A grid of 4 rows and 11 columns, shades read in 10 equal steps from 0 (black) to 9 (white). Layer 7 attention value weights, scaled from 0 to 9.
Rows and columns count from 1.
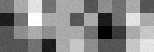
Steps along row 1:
up up down up same down up down up down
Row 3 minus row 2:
2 1 -3 -1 0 3 -2 -1 -2 -2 1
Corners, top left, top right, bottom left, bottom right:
4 3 3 8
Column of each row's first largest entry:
3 3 11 11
